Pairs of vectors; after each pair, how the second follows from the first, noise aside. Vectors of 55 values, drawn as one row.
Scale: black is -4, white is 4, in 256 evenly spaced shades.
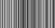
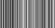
negated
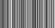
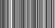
copied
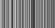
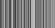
negated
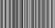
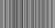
shrunk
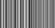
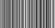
shuffled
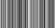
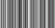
copied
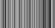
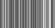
negated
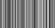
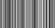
copied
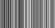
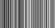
copied
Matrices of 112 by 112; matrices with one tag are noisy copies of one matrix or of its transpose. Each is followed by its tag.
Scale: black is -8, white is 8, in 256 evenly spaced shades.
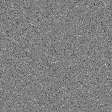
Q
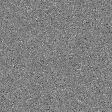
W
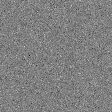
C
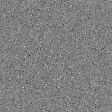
C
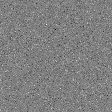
C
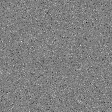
W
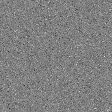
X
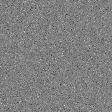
Q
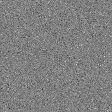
X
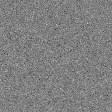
C
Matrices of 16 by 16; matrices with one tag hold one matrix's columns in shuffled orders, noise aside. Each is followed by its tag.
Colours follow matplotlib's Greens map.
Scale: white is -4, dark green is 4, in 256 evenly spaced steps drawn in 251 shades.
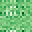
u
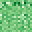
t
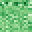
t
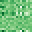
u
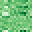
u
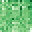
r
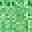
t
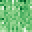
r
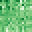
r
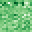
t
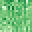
r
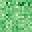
t
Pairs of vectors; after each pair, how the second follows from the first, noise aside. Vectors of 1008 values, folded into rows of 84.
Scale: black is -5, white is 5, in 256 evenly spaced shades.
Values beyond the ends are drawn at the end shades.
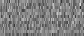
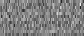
copied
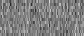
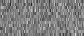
sign-scrambled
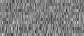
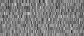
shuffled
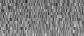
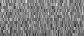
negated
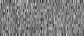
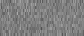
shrunk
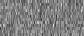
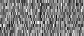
scaled up
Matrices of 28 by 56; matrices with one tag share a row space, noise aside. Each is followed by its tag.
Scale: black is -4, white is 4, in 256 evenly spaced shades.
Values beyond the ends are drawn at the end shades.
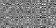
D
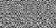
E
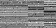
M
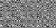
E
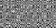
E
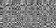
E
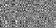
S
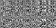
D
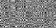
S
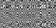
D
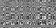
D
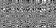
D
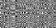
S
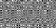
E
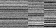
M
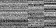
M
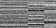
M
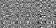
D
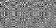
S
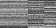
M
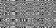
S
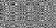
S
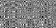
S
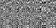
D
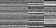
M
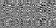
D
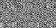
E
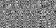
D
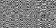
D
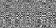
D
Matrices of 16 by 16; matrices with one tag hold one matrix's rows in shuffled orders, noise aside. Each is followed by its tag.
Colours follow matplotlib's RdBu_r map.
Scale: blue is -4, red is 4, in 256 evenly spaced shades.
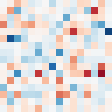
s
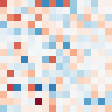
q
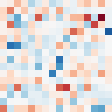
s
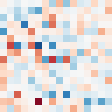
q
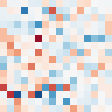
q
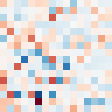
q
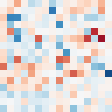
s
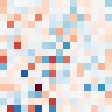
q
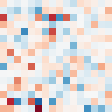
q
